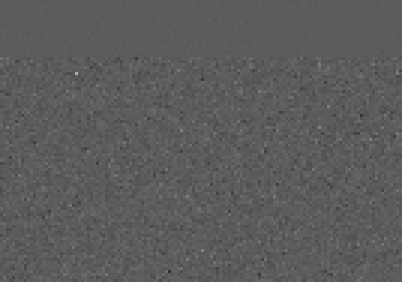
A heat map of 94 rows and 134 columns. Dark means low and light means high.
Histogram: heavy tails on both sides. Mirror symmetry: none. Seam: horizontal, 20% of the way down, the top part calmer. Slope: none. Grain: fine. Stripes: none.
